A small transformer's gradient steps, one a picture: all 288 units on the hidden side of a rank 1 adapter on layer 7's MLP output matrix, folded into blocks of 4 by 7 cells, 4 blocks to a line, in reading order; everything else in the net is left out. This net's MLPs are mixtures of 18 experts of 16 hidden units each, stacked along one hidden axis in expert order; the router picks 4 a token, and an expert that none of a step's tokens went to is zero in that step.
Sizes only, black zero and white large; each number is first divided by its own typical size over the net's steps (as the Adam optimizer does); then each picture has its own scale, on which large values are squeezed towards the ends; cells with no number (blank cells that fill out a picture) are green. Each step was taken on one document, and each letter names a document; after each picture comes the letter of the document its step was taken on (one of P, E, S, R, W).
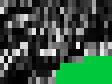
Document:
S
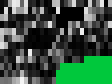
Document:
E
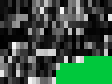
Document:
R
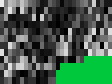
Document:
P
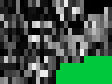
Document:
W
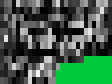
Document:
W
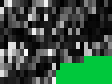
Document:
R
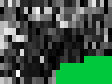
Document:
P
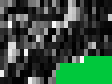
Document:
R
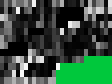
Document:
E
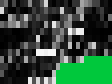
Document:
R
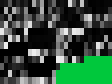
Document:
E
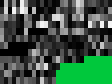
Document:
E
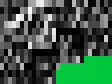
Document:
P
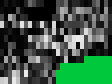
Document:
W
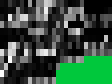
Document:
R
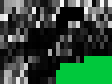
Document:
E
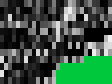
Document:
S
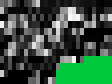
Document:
R
